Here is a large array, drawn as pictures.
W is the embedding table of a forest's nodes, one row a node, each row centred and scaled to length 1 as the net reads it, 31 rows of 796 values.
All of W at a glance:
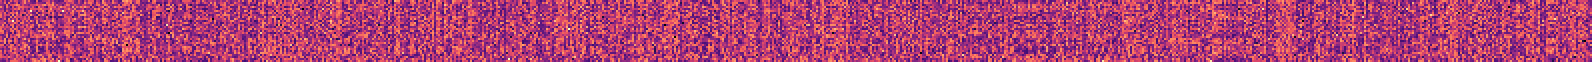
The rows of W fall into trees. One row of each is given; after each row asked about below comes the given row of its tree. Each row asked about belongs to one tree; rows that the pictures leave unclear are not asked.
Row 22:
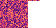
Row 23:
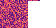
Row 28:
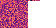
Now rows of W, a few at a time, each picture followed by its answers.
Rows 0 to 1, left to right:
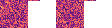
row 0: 23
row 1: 23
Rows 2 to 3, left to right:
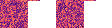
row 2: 22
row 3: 28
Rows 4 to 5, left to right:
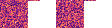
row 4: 22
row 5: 28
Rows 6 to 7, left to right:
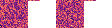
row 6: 23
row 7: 28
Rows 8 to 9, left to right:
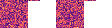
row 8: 23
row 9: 23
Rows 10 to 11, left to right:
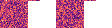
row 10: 22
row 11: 23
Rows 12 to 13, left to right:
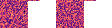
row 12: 22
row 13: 28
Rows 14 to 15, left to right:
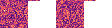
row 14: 23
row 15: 22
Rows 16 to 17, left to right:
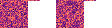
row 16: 28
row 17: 22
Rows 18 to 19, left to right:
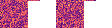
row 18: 22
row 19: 23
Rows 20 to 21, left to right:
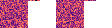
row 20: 23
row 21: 23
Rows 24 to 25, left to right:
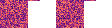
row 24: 23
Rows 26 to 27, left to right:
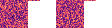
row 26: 23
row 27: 22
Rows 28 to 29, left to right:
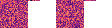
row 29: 22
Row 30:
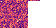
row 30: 22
